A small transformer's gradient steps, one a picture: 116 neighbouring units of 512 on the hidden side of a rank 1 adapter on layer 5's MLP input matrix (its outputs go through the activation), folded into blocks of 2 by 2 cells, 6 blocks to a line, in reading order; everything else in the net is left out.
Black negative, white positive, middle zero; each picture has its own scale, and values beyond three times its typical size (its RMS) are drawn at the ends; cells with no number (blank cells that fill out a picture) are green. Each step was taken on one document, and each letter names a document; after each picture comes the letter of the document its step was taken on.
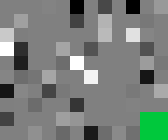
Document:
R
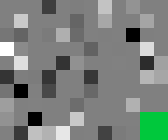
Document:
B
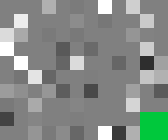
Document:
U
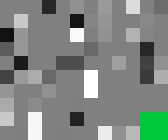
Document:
B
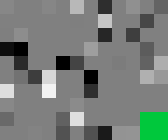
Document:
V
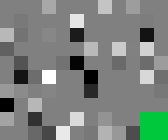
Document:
U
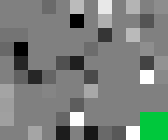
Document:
V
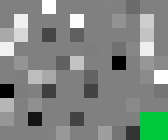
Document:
U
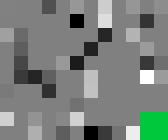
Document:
V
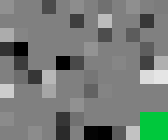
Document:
V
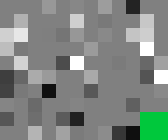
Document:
U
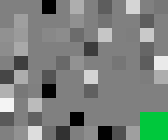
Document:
B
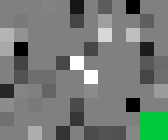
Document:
R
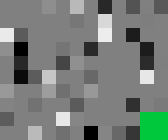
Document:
R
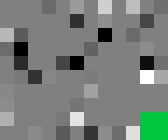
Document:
V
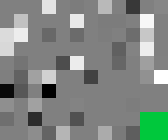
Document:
U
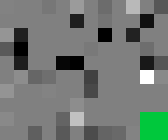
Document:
V
